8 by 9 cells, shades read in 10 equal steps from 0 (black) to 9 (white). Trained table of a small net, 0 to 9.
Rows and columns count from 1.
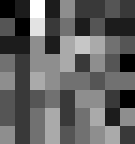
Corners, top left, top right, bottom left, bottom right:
0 2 5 2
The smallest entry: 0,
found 4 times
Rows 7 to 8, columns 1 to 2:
3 2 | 5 2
